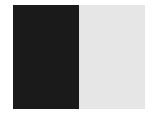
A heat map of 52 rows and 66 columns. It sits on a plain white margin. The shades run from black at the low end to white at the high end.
The table splits into one row of 2 panels. Panel 1,1: very low, flat. Panel 1,2: very high, flat.
